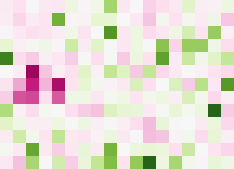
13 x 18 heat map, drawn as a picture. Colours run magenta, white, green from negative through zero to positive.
Histogram: heavy tails on both sides. Ninth with the lowest average: middle left. Odd patch: lower, in the middle left.
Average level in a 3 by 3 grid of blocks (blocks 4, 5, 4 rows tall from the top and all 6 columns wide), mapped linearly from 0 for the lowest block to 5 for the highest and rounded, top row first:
344
045
454
